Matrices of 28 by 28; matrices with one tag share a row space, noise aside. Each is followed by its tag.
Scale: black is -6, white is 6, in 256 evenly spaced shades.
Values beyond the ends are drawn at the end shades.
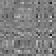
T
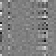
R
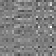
T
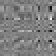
T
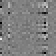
R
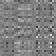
T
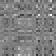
T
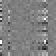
R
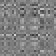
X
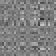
X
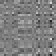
T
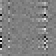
R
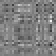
T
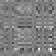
T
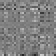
X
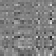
T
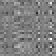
T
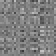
X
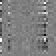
R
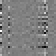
R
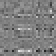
T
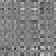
X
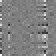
R
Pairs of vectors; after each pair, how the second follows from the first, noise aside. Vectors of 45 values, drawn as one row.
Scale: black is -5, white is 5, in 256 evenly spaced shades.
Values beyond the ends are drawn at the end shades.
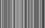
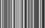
scaled up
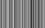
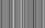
partly zeroed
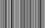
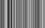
shuffled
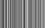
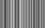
shuffled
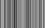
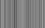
shrunk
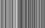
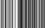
scaled up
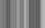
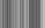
copied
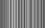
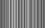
copied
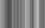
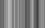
negated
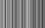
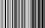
scaled up
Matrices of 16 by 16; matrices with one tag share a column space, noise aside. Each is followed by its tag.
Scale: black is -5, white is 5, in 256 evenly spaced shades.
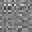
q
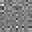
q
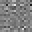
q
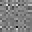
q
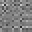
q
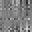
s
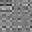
q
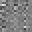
q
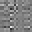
q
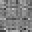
s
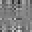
s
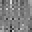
s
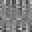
s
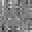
s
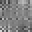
s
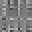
s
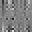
s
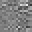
q
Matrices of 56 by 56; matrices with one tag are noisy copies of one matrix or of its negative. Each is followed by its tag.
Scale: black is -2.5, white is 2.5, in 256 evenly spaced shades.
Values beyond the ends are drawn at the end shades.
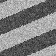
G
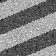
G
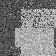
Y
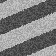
G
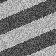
G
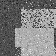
Y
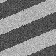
G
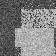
Y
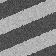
G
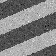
G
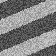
G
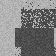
Y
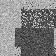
Y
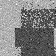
Y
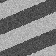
G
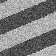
G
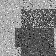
Y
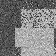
Y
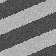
G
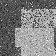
Y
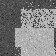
Y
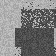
Y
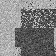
Y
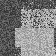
Y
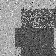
Y
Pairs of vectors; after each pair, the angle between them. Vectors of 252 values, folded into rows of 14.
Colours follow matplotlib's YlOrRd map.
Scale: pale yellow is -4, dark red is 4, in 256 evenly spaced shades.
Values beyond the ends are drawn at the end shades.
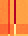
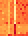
nearly opposite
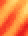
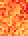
partly opposed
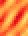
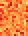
orthogonal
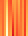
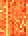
partly aligned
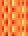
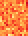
partly aligned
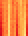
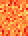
orthogonal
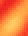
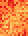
partly aligned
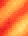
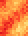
nearly parallel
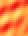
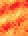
nearly parallel
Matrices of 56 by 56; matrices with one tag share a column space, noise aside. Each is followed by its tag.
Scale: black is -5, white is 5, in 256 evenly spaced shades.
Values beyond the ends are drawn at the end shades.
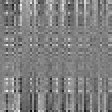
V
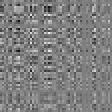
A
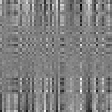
V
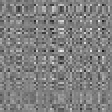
A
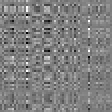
A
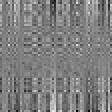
V
